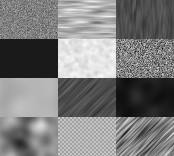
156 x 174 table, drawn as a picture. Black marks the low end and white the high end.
The table splits into 4 rows of 3 panels. Panel 1,1: middling, fine-grained. Panel 1,2: high, streaked across. Panel 1,3: low, streaked downward, faint in contrast. Panel 2,1: very low, flat. Panel 2,2: very high, blotchy, faint in contrast. Panel 2,3: middling, fine-grained, strong in contrast. Panel 3,1: high, smooth, faint in contrast. Panel 3,2: low, slanting up to the right, faint in contrast. Panel 3,3: very low, smooth, faint in contrast. Panel 4,1: middling, smooth, strong in contrast. Panel 4,2: high, checkered. Panel 4,3: middling, slanting up to the right, strong in contrast.
